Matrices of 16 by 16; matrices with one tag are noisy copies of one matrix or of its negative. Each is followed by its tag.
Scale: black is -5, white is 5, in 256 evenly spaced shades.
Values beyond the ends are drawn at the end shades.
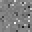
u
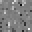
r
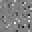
u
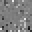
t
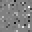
u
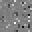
u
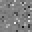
u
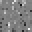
r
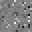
u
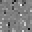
r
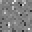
r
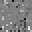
t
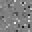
u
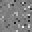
u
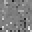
t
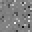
u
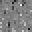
r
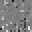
t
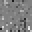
t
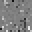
t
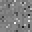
u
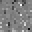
r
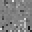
t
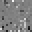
t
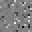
u
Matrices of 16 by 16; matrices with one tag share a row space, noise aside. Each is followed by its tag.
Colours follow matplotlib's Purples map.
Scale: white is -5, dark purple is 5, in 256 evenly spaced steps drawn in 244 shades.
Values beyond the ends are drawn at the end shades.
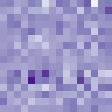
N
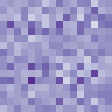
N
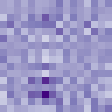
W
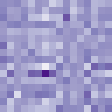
W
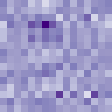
W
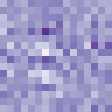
W
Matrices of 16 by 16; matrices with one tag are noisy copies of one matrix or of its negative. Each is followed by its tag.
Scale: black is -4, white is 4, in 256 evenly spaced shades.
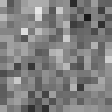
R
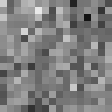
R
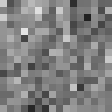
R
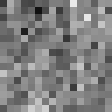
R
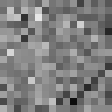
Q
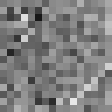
Q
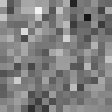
R
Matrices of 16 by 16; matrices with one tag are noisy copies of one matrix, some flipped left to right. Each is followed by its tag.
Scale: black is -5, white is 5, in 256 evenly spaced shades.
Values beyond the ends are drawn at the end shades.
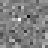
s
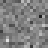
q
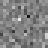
s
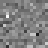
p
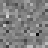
p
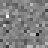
p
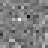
s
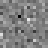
s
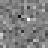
s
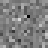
s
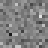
p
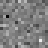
q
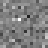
s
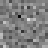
s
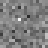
s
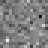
q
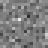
s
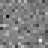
q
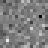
q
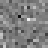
s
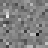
p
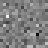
p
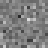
s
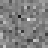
s
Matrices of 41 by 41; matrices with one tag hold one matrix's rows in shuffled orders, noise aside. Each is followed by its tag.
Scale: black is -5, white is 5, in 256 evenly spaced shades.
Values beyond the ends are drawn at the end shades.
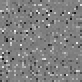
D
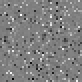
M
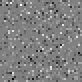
M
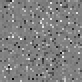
M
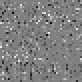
D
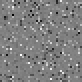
M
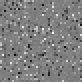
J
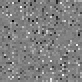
M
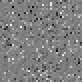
M
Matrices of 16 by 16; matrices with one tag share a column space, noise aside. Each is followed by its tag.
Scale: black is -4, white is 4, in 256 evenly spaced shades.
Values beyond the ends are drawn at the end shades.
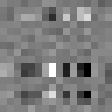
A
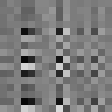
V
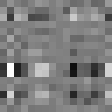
A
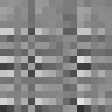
V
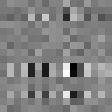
A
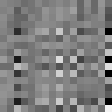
V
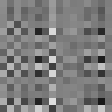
V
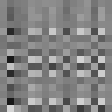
V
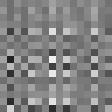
V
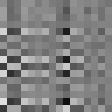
V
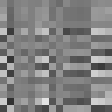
V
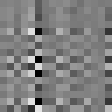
V
